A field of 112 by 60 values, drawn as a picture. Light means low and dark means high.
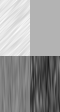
The table splits into 2 rows of 2 panels. Panel 1,1: very low, slanting up to the right, faint in contrast. Panel 1,2: low, flat. Panel 2,1: middling, streaked downward, faint in contrast. Panel 2,2: high, streaked downward.
